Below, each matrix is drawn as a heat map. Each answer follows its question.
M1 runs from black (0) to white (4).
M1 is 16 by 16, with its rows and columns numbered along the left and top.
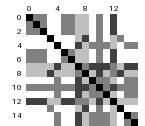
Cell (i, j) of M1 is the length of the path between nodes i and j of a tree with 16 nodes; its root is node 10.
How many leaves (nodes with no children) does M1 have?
12
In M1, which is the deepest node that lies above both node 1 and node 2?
12
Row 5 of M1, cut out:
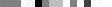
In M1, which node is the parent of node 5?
12
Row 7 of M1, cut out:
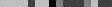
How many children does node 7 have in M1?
5
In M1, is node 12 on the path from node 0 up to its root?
yes
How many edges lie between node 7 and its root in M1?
1
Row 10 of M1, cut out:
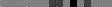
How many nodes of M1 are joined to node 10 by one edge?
3
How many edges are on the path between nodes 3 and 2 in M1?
4
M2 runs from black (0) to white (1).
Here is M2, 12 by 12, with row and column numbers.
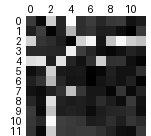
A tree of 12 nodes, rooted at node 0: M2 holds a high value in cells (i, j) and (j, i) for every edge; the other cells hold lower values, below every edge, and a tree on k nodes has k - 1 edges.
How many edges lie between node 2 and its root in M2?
1
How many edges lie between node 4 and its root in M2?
1
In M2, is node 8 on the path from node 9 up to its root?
no
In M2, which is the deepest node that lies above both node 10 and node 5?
2
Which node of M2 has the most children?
2
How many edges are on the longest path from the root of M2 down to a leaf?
2
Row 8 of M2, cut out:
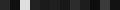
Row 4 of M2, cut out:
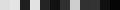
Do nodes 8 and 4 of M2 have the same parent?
no
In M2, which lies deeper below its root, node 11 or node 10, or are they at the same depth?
the same depth
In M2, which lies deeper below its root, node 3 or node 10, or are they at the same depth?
the same depth
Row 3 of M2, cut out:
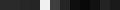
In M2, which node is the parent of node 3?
4
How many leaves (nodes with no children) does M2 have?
9
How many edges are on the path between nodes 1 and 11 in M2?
4
